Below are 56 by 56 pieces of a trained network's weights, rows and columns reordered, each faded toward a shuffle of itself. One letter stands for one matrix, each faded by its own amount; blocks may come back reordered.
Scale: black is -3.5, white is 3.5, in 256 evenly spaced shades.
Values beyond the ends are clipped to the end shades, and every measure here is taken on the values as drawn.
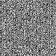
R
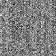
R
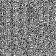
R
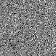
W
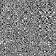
W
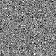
W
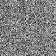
R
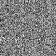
R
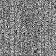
R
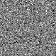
W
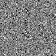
W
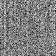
R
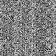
R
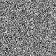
R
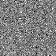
W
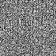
R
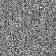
R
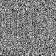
R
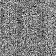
R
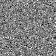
W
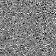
W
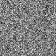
R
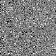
W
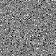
W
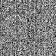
R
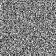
R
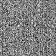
R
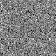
W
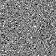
W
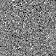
W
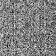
R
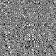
W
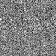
R
